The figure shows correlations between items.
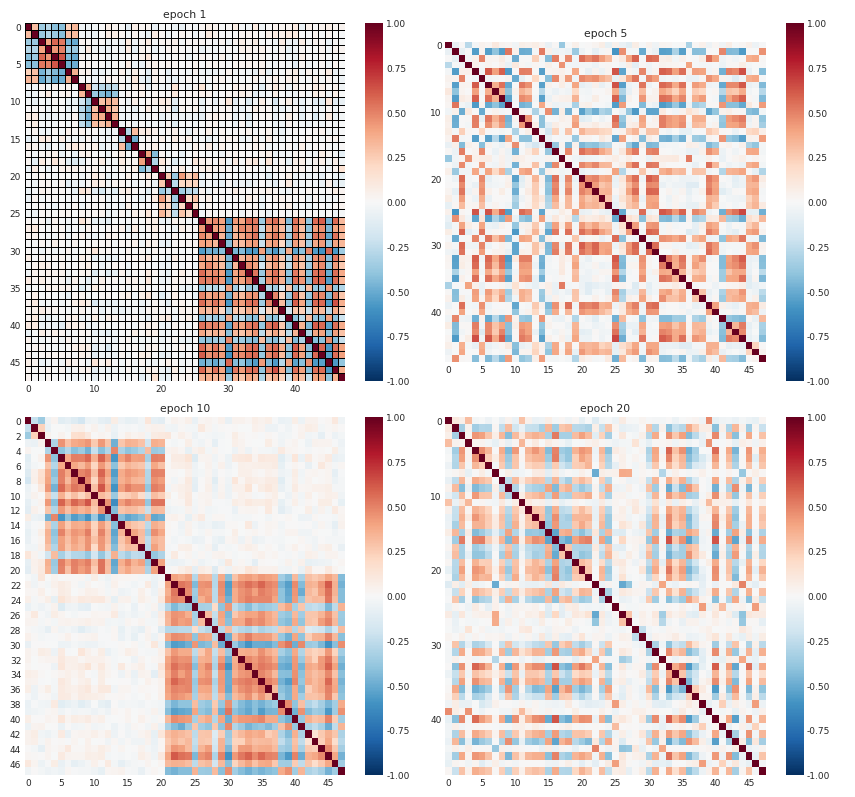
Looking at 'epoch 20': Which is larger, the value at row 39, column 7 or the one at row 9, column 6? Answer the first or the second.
the first
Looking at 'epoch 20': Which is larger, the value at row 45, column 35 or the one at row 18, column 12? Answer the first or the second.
the first
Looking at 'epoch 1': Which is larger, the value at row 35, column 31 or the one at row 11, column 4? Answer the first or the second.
the second
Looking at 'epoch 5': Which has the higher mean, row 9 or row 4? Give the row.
4
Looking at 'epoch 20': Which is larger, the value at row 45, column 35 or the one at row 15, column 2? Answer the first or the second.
the first
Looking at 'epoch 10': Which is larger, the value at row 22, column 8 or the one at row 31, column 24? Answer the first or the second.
the second
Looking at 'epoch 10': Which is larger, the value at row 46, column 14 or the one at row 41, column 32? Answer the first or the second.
the first
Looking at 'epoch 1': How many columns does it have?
48
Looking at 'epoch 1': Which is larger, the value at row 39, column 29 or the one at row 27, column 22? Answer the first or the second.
the second
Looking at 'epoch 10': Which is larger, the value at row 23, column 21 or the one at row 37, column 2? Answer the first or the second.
the first
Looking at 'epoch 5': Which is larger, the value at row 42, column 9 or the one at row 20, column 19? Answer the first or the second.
the second
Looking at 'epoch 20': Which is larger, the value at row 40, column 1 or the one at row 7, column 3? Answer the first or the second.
the second
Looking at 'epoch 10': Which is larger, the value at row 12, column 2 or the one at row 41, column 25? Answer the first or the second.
the second
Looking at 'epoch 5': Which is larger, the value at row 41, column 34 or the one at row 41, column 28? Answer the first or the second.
the second
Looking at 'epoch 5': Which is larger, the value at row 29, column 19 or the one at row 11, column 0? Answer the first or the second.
the first
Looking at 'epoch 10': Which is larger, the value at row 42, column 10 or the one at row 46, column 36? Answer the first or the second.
the second
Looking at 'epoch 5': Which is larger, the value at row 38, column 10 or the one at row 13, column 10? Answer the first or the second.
the first
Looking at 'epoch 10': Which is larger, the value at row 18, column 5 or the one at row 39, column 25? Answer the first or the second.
the second
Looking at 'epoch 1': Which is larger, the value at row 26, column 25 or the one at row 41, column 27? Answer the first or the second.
the second
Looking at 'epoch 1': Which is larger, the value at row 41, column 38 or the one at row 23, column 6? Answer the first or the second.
the first
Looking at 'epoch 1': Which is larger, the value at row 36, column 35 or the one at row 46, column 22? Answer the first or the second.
the second
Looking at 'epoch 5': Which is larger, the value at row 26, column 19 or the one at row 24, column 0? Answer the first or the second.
the second
